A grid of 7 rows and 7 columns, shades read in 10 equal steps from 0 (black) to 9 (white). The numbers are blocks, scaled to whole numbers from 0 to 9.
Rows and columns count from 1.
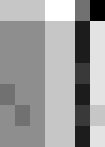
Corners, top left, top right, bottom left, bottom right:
7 0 5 8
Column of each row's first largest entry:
4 7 7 7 7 4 7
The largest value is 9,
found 2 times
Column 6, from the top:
4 1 1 2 1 2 1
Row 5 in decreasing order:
8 7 7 5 5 4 1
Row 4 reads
5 5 5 7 7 2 8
